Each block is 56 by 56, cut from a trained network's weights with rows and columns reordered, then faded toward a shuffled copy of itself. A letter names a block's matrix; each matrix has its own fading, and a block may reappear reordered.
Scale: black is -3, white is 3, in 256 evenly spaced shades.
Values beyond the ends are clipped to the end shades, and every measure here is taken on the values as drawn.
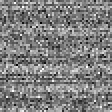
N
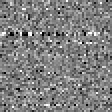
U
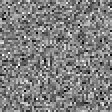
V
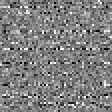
U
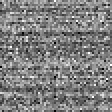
N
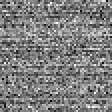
N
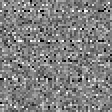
U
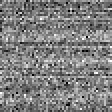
N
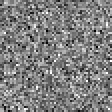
V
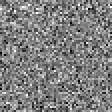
V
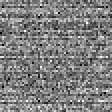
N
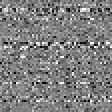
U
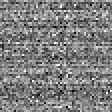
N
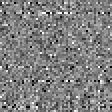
U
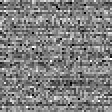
N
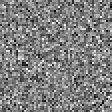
V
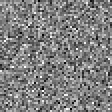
V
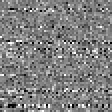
U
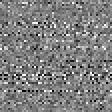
U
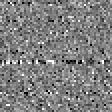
U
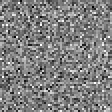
V
